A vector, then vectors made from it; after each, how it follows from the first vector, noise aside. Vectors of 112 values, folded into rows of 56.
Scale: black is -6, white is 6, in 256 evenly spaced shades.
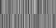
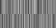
copied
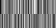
scaled up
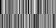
scaled up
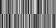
scaled up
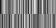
scaled up
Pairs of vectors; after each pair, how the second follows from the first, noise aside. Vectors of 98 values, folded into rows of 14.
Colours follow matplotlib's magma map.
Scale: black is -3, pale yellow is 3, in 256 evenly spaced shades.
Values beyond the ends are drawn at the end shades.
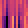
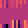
partly zeroed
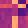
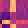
reversed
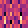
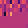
partly zeroed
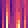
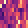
shuffled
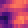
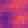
shrunk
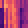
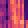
reversed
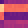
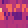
partly zeroed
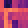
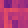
shrunk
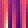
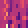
partly zeroed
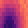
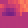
partly zeroed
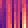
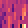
partly zeroed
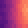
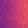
shrunk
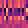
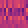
shrunk
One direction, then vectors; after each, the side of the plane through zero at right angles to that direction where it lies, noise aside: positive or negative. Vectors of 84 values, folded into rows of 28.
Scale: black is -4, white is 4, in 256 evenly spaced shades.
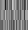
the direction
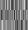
negative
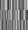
negative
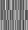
negative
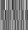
negative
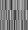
positive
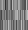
positive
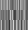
negative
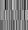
positive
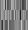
positive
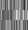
positive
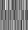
negative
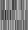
negative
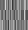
negative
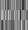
positive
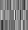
positive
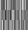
negative
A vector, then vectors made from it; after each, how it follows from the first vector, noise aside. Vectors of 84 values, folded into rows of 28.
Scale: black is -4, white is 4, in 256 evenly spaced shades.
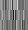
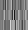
reversed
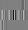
partly zeroed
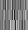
reversed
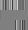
partly zeroed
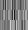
reversed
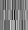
reversed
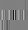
partly zeroed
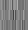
shrunk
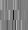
partly zeroed
